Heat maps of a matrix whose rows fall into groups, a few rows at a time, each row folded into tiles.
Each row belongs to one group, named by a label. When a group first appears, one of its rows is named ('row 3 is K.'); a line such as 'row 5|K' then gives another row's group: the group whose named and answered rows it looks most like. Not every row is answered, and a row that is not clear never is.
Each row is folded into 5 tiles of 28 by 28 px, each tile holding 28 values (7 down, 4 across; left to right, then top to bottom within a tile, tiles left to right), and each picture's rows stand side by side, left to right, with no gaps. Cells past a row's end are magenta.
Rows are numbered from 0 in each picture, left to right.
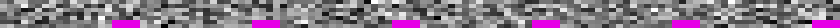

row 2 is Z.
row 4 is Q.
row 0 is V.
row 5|Z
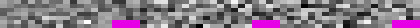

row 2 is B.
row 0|B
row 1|V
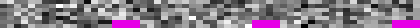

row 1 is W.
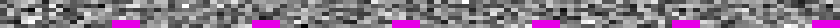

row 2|Z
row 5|W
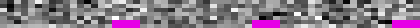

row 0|Z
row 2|Z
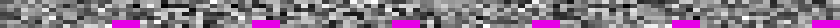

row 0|W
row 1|B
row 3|W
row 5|B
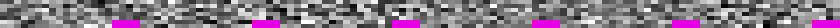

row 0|W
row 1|Z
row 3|Q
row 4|Q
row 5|B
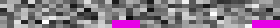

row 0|B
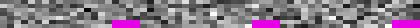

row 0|B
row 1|W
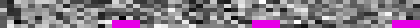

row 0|W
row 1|Z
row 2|B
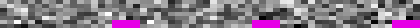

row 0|B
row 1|V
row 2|B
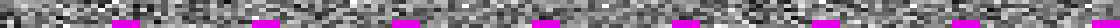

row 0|W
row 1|Z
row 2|Q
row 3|V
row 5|Z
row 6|Q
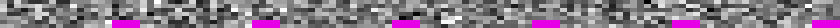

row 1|V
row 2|V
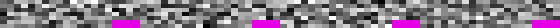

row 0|Q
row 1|B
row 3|B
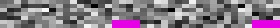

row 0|W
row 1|V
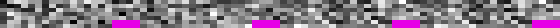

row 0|Q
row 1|W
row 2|Z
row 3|Z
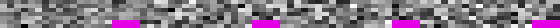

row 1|V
